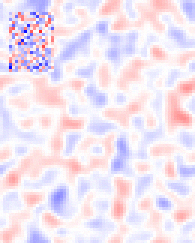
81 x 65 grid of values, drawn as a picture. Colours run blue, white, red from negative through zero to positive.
The texture is blotchy. On average the colour sits 50% of the way up the scale. A few values lie far out on both sides of the bulk. The top left is the roughest part. There are no regular stripes. No row or column stands out. The halves do not mirror each other. An odd patch, rougher than its surroundings, sits in the top left.
